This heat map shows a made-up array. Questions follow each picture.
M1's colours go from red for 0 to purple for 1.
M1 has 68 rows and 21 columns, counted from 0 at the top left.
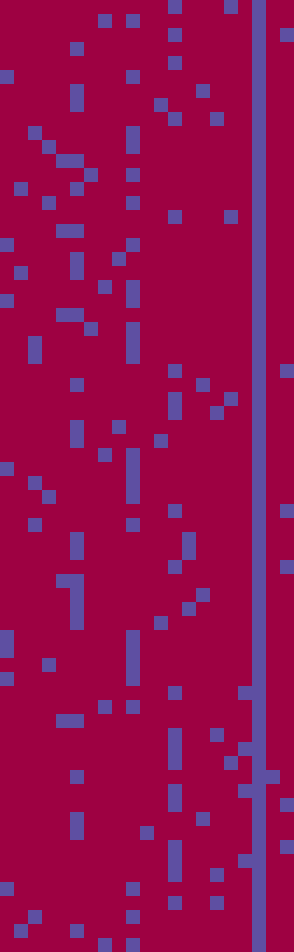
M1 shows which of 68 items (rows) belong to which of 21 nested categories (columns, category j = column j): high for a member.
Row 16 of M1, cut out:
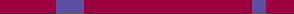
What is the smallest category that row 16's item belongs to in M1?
4
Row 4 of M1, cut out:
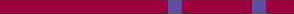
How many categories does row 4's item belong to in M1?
2
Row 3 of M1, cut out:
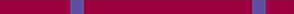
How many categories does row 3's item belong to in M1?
2
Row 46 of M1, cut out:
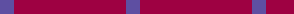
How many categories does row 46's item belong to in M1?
3
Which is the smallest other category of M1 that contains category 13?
5
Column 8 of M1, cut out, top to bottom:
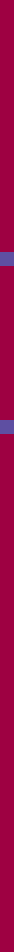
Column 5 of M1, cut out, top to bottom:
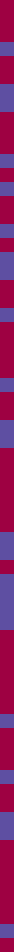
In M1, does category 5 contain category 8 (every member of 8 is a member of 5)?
yes
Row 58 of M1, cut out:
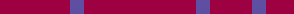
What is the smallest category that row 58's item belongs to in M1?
14
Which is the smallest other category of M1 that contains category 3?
9
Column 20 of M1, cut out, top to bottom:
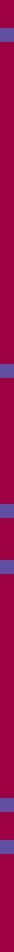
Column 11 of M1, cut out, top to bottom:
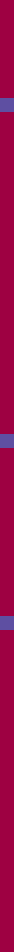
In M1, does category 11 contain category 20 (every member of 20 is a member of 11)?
no
